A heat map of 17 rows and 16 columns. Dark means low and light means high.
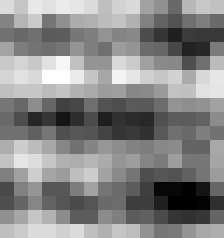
The grain runs across in streaks. The bottom right is the ninth with the lowest average. Horizontal stripes repeat 3 times down the table. Overall the values sit about 50% of the way up the scale.
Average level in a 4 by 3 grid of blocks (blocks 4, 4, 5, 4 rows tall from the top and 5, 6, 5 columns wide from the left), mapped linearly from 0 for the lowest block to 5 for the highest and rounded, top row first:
441 / 544 / 322 / 320
